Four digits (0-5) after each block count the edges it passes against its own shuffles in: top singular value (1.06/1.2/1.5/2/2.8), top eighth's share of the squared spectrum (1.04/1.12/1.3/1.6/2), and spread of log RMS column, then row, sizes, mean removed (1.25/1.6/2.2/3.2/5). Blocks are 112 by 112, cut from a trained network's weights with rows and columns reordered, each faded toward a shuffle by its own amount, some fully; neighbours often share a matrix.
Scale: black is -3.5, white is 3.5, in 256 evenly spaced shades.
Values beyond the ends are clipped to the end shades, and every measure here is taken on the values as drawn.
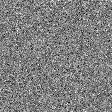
1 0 0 0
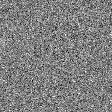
2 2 0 0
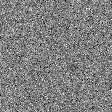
0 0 0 0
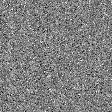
0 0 0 0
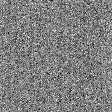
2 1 0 1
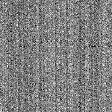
4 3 1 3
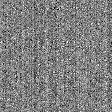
3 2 0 2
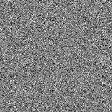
3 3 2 1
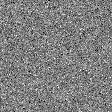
0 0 0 0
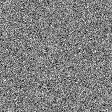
1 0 0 0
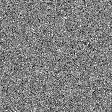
0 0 0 0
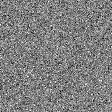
1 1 0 0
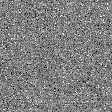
0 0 0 0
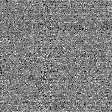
2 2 2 0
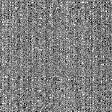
4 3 1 3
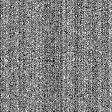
4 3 1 3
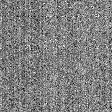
3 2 0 1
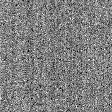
2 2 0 1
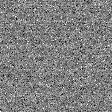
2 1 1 0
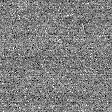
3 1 1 0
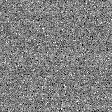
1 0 0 0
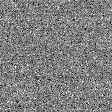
1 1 0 0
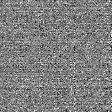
3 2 2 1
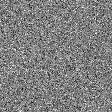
1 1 0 0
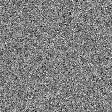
1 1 0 0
